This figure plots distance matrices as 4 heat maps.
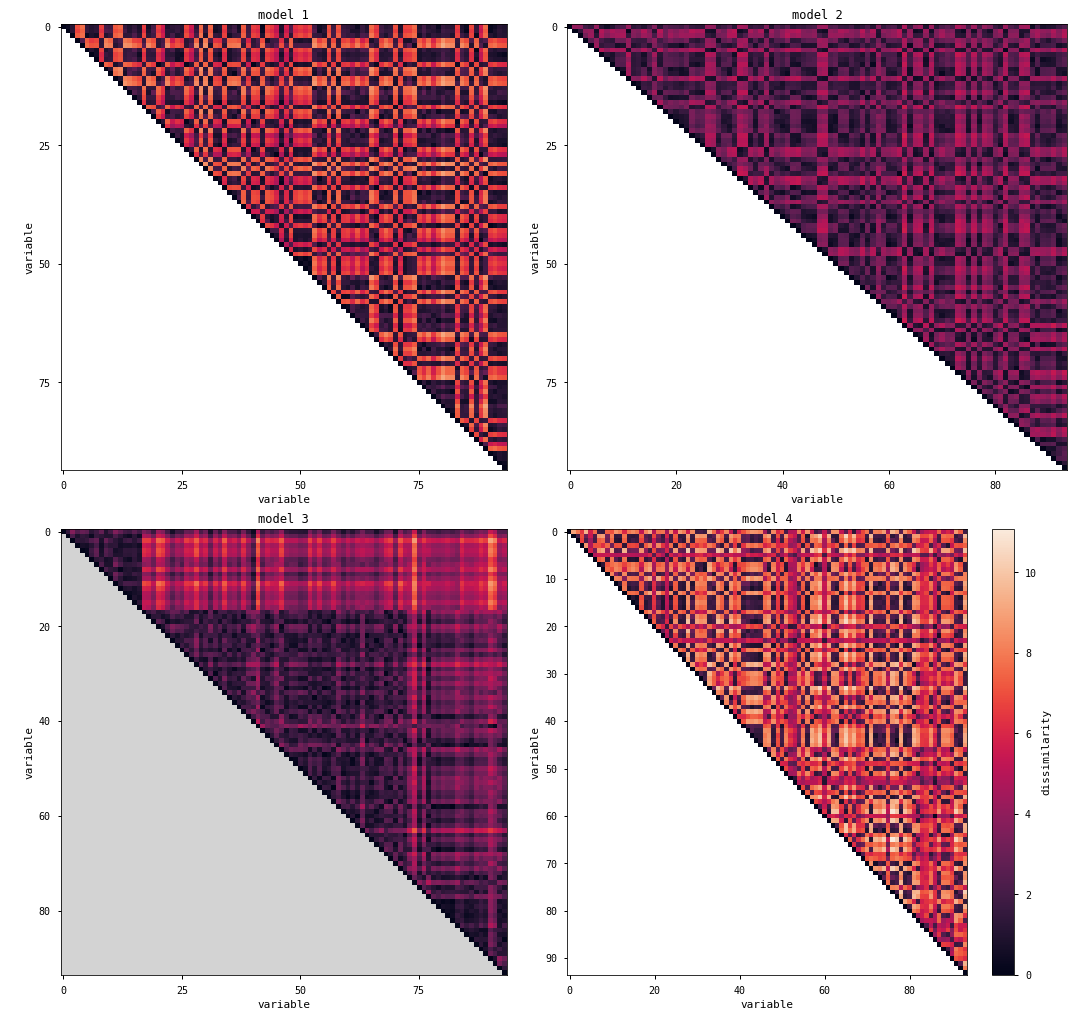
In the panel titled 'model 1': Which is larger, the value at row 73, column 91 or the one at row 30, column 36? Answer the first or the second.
the first
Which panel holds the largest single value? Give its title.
model 4
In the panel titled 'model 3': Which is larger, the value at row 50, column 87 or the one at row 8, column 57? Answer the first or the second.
the second
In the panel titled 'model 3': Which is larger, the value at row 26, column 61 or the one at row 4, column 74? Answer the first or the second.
the second
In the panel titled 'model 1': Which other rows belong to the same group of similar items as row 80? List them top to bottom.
0, 1, 2, 5, 6, 7, 9, 10, 13, 14, 15, 16, 18, 19, 22, 23, 24, 25, 28, 30, 32, 33, 35, 36, 37, 39, 42, 46, 48, 53, 54, 55, 57, 59, 60, 61, 62, 63, 64, 67, 68, 69, 71, 75, 76, 77, 78, 79, 81, 82, 84, 85, 87, 90, 91, 92, 93
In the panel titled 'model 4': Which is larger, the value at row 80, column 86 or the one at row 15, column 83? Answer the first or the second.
the second
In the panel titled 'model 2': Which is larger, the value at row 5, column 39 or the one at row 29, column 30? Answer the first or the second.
the first
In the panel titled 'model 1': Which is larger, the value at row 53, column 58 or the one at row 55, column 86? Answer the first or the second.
the first
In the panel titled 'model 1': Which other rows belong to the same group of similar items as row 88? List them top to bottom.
3, 4, 8, 11, 12, 17, 20, 21, 26, 27, 29, 31, 34, 38, 40, 41, 43, 44, 45, 47, 49, 50, 51, 52, 56, 58, 65, 66, 70, 72, 73, 74, 83, 86, 89
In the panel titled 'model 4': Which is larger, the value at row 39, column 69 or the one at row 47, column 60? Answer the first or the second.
the first
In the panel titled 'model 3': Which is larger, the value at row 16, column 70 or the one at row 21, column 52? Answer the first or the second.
the first
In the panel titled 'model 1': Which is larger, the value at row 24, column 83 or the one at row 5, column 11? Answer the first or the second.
the second
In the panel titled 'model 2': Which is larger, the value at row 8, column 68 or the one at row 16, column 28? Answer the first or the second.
the first
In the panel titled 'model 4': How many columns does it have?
94
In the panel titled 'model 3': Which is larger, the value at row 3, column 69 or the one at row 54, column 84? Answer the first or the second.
the first
